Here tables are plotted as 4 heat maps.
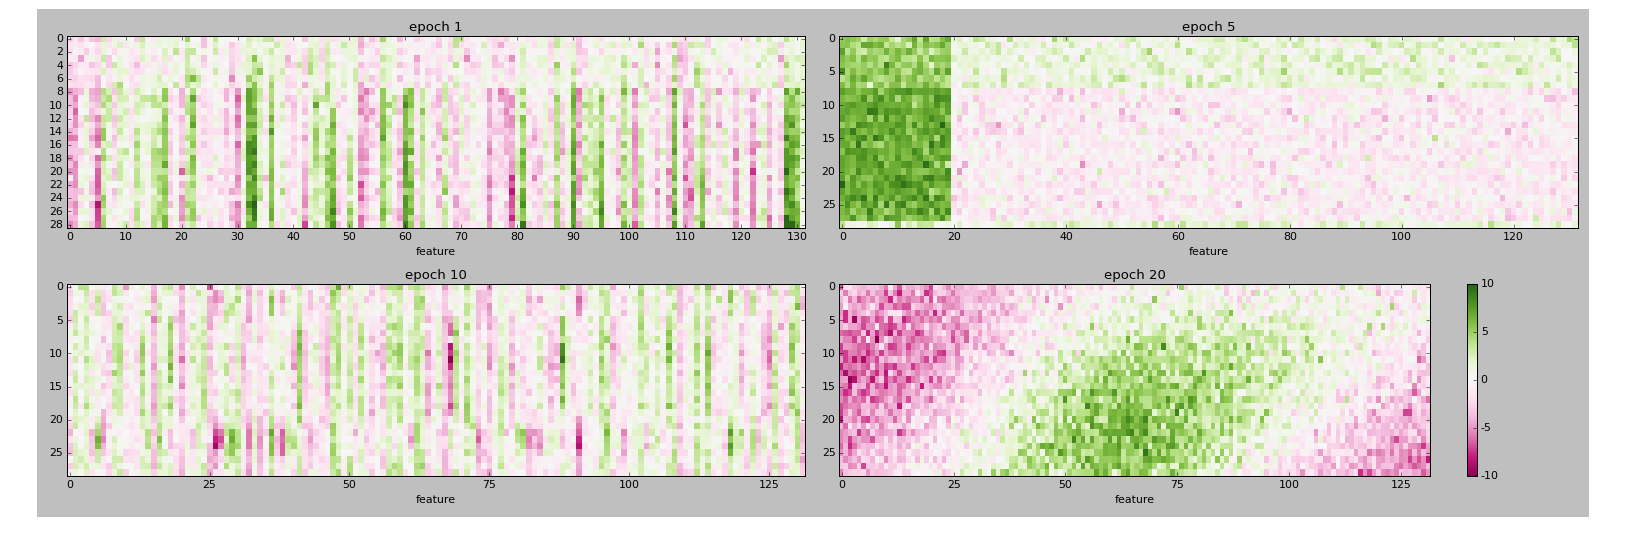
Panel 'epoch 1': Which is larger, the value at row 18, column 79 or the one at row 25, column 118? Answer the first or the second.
the second
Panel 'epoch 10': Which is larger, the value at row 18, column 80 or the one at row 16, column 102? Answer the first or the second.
the second
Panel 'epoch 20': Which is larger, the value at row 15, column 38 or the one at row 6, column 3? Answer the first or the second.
the first
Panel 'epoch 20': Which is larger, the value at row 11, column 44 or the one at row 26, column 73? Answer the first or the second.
the second
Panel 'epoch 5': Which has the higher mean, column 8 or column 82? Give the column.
8
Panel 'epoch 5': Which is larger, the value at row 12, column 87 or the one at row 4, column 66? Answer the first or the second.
the second
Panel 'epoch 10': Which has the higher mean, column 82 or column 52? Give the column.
52
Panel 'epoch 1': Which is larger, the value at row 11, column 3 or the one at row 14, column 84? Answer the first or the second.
the first
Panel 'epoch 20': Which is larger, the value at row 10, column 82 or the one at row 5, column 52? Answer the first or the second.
the first
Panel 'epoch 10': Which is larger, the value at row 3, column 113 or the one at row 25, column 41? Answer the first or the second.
the second
